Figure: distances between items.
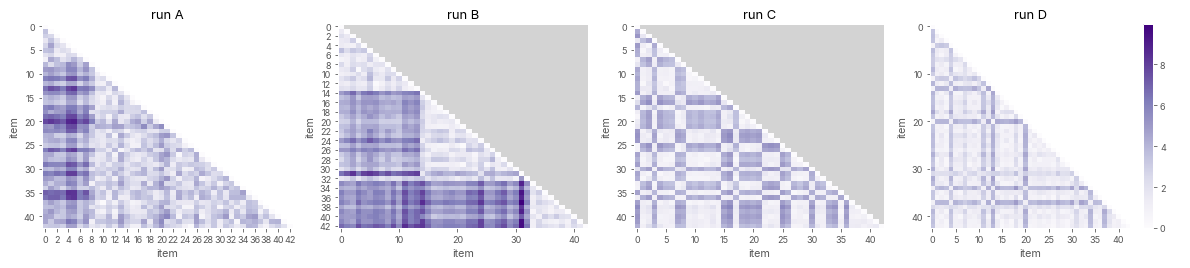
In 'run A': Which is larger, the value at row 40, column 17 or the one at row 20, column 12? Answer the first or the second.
the second
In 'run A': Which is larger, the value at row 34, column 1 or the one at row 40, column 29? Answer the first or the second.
the first
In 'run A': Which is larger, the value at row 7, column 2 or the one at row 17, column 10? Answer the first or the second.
the first
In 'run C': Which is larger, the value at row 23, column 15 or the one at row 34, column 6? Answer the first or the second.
the first
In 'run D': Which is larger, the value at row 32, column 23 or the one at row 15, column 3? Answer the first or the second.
the first
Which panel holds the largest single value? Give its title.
run B
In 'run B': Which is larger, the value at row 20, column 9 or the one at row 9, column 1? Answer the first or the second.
the first
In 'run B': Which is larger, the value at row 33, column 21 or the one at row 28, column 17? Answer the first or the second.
the first
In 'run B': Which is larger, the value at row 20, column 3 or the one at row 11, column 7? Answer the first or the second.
the first
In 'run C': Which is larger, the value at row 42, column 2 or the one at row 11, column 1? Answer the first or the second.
the first
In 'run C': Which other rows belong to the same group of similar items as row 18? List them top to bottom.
0, 3, 7, 8, 15, 16, 19, 20, 21, 25, 26, 30, 33, 34, 36
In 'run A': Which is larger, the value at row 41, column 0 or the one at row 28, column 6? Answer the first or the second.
the first
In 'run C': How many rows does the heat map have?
43
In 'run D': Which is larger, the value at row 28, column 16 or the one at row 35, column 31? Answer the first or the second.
the second
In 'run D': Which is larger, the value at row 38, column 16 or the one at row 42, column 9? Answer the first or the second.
the first
